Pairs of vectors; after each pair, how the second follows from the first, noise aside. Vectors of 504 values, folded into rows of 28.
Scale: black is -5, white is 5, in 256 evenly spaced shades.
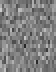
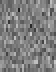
reversed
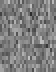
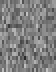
reversed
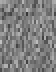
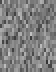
wrapped around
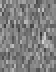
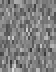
wrapped around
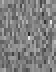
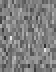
wrapped around
